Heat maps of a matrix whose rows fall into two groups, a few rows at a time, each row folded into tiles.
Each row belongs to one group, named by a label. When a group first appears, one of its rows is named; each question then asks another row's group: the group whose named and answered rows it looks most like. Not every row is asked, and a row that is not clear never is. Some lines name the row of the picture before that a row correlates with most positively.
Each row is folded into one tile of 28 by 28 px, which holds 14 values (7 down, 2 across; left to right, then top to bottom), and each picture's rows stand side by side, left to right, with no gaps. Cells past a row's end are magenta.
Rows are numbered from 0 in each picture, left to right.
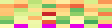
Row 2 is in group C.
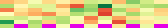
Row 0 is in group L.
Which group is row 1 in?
L
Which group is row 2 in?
C
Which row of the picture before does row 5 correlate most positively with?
1
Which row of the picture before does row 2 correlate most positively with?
2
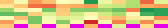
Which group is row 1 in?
C
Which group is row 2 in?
C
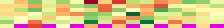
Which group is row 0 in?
C
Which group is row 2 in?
L
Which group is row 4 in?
C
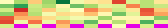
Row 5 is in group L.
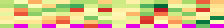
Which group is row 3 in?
L
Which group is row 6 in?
C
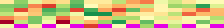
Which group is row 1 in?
C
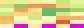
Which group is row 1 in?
C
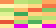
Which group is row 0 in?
C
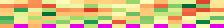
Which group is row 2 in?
L
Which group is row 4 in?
C
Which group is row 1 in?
C
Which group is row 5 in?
C
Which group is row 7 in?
L
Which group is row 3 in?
L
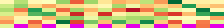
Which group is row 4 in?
L
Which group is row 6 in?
L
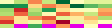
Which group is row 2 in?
L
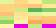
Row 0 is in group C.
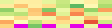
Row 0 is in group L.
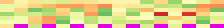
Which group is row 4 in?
C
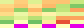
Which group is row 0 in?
C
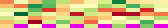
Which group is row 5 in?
L
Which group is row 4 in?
L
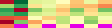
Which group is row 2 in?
C
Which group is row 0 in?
C
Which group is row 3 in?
C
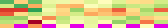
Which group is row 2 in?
C
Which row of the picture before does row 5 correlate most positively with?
0
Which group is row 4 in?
L
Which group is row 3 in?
L
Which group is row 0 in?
L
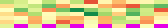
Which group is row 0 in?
L
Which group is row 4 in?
C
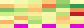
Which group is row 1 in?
C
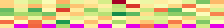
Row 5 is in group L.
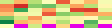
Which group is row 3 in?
L
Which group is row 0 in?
C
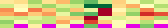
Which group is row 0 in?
L
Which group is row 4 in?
C
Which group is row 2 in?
C
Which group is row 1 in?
L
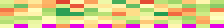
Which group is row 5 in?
C
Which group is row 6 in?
L
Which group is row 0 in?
L
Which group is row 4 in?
L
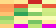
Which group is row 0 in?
C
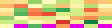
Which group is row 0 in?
C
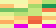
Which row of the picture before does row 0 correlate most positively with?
2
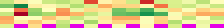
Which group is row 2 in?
L
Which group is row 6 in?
L
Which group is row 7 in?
L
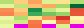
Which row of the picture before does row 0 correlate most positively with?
7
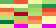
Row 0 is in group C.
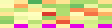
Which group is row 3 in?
L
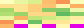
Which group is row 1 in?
C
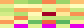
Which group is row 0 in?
C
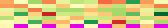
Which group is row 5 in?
C
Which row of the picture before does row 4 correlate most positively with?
0
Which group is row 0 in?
C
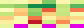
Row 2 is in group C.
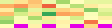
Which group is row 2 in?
L
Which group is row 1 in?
C
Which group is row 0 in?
C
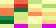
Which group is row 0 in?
C
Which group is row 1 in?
L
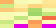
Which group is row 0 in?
L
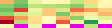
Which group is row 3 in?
L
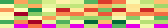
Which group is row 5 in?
L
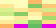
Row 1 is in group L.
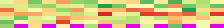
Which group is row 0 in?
L
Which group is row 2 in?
C
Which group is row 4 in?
L
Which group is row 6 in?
L
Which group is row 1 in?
L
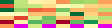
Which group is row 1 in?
L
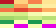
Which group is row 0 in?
L
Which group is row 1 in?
L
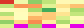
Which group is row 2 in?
C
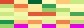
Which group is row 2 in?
C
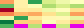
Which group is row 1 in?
L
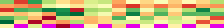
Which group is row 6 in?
C
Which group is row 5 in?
C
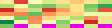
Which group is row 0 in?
L
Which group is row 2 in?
L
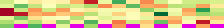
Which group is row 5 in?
C
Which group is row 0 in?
L
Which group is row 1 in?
L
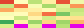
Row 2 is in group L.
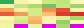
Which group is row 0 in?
L
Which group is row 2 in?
L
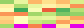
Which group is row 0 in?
L
